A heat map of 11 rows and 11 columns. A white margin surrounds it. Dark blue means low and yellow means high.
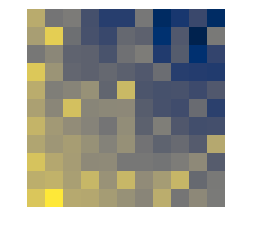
Average level on the scale: 50%. Slope: up to the bottom left. Ninth with the lowest average: top right. Ninth with the highest average: bottom left. Stripes: none.
